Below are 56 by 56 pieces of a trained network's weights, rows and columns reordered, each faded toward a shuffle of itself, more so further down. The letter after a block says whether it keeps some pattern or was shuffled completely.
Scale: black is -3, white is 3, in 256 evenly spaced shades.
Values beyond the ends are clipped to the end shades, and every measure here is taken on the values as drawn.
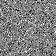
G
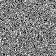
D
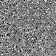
G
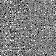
D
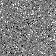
G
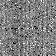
D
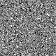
D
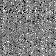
D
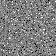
G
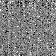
D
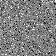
G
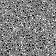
G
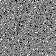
G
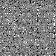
D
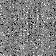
D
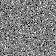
G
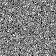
G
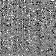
D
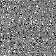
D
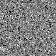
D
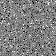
G
